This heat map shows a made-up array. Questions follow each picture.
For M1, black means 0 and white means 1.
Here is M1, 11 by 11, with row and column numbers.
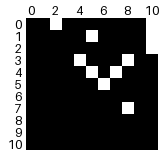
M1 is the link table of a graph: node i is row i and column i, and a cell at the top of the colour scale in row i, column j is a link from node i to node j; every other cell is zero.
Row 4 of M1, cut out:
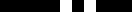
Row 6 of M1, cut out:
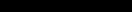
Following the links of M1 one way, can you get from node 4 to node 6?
yes
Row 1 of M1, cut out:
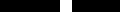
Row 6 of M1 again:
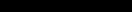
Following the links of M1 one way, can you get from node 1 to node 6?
yes
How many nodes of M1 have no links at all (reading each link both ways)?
1
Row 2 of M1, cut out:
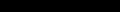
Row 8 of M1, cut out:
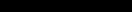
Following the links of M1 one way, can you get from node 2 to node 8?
no
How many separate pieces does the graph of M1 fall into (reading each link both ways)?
2
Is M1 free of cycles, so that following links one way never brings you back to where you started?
yes
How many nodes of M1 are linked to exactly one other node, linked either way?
1
